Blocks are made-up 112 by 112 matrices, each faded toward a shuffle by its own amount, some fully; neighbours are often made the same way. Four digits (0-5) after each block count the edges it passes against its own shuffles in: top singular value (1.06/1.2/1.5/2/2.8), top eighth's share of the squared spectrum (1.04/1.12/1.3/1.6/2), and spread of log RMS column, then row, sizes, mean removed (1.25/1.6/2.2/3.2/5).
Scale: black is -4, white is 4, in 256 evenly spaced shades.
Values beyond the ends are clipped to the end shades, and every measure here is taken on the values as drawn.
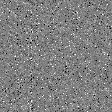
1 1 2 0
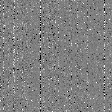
3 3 3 0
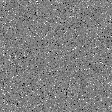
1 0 0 0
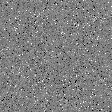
0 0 1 0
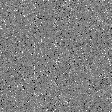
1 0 1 0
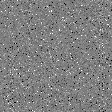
1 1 1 0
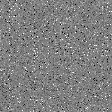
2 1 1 0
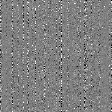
3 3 4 0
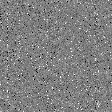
1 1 1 0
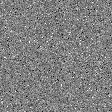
0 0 0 0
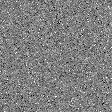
0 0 0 0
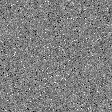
0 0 0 0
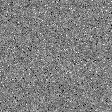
0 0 0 0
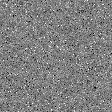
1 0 0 0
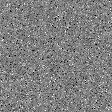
0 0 0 0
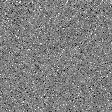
1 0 0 0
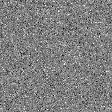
0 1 0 1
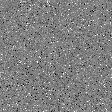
1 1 0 0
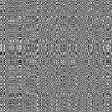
5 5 4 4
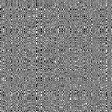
5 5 4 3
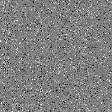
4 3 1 1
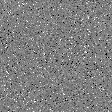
1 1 0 0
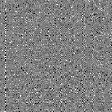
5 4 3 2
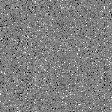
3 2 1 0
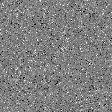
2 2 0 0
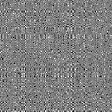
5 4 3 3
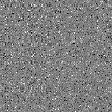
4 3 2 2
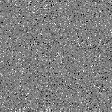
4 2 1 1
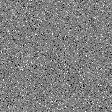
3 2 0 0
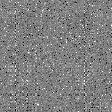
4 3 2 1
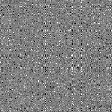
5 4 3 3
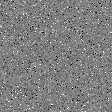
0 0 0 0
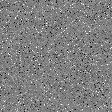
0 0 0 0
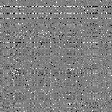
5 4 2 3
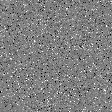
2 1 0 0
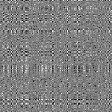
5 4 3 4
